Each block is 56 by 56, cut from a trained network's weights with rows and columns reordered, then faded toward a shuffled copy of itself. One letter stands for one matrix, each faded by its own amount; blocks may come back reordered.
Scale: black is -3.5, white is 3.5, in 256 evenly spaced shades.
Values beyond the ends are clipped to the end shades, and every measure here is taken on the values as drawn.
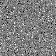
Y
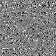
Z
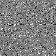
Z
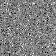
Y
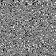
Y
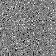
Y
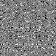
Z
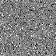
Y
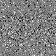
Z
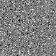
Y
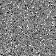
Y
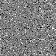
Y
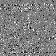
Z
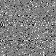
Z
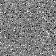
Y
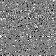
Z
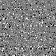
Z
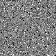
Y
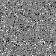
Z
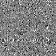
Y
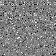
Z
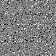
Z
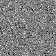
Y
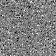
Y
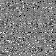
Z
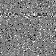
Z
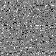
Z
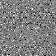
Z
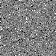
Y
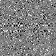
Z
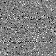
Z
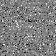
Z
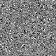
Y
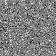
Y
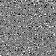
Z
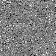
Y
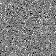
Y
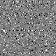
Z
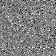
Y
